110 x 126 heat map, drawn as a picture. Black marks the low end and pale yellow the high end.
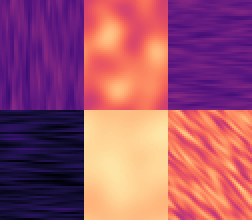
The table splits into 2 rows of 3 panels. Panel 1,1: low, streaked downward, faint in contrast. Panel 1,2: high, smooth. Panel 1,3: low, streaked across, faint in contrast. Panel 2,1: very low, streaked across, faint in contrast. Panel 2,2: very high, smooth, faint in contrast. Panel 2,3: high, slanting down to the right.
